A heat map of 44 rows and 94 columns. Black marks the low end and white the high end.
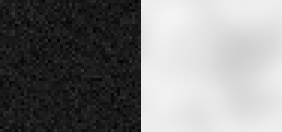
The table splits into one row of 2 panels. Panel 1,1: very low, fine-grained, faint in contrast. Panel 1,2: very high, smooth, faint in contrast.
